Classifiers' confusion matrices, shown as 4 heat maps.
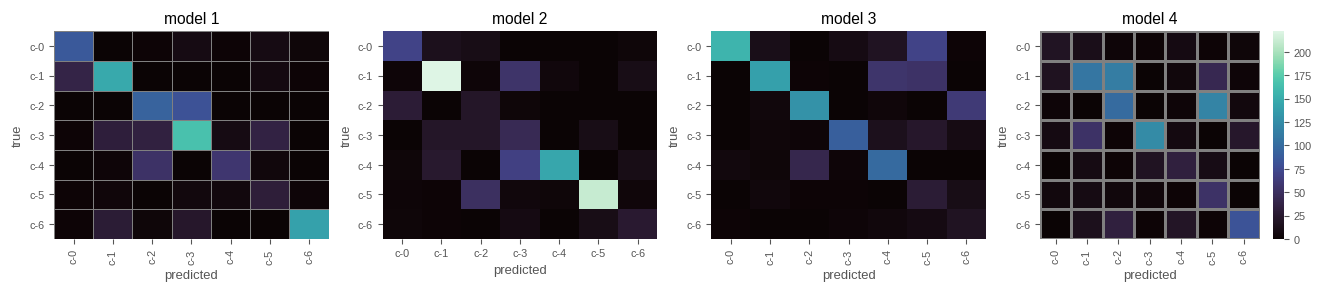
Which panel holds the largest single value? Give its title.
model 2
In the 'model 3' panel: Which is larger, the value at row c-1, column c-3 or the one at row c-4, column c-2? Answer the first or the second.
the second
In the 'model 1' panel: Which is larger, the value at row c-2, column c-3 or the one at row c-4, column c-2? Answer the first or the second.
the first
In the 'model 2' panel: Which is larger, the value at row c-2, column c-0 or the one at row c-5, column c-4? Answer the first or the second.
the first
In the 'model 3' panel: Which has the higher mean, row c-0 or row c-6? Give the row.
c-0
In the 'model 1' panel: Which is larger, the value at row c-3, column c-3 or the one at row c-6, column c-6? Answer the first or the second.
the first
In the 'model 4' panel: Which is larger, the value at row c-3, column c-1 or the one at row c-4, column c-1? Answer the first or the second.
the first
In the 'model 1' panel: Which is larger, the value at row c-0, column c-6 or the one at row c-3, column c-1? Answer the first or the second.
the second
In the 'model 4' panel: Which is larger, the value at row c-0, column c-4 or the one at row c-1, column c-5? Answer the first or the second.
the second
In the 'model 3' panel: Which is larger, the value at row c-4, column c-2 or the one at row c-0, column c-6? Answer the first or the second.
the first
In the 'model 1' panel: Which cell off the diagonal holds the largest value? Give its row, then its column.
c-2, c-3
